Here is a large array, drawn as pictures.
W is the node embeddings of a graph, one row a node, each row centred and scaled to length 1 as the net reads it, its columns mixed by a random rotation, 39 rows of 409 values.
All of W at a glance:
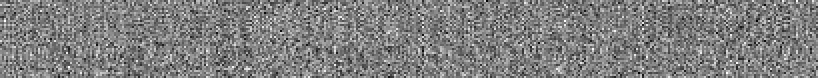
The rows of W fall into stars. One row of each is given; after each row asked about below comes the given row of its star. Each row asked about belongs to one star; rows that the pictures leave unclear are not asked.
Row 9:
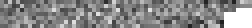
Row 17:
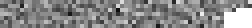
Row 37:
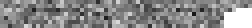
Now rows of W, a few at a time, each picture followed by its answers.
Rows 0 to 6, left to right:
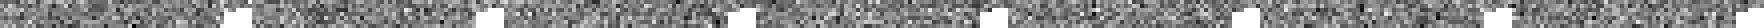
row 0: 17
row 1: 17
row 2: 37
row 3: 9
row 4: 9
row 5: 17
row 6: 9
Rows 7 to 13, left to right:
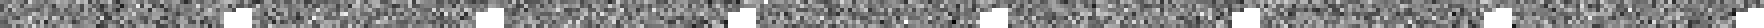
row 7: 17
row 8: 9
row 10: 37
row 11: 9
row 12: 37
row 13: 9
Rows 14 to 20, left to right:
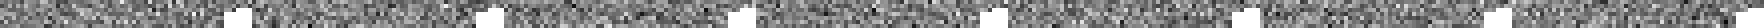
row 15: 9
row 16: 37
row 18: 9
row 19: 17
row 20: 37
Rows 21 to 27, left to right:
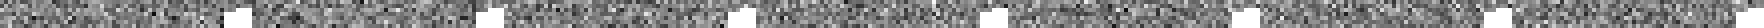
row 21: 9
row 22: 9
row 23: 17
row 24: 17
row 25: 17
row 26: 17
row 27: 37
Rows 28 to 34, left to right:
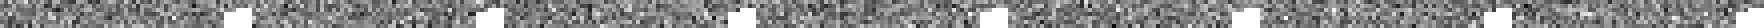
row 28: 37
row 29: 37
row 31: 37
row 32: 17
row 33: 9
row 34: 9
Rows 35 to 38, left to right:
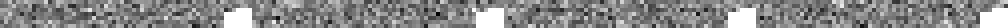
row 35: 37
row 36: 17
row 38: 17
